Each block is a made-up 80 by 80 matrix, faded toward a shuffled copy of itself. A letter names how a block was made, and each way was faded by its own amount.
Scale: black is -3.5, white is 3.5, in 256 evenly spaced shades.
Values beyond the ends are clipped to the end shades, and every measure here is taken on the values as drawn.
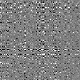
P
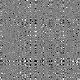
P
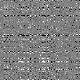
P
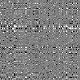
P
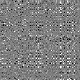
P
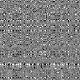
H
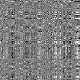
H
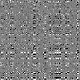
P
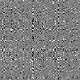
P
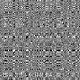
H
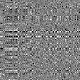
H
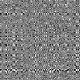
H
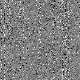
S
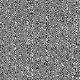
S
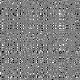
P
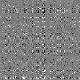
P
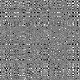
P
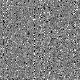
S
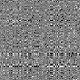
H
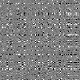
P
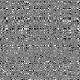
P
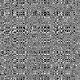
H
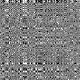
H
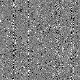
S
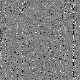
S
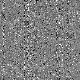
S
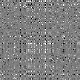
P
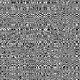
H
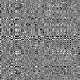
H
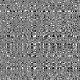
H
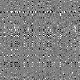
P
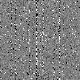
S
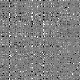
P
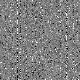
S
